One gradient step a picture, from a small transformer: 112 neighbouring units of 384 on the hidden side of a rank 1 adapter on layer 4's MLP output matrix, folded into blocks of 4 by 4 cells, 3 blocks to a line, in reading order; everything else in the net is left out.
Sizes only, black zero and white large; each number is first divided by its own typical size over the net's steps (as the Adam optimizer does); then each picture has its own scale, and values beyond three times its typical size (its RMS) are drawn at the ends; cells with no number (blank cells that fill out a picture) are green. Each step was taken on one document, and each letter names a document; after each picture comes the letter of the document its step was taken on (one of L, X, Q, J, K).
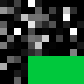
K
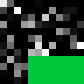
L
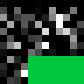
L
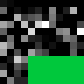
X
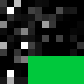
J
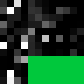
J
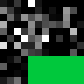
K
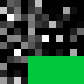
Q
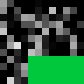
L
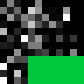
Q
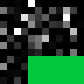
K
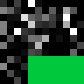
K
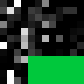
J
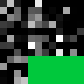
Q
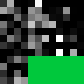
Q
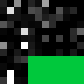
J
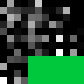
Q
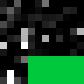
J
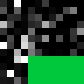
J
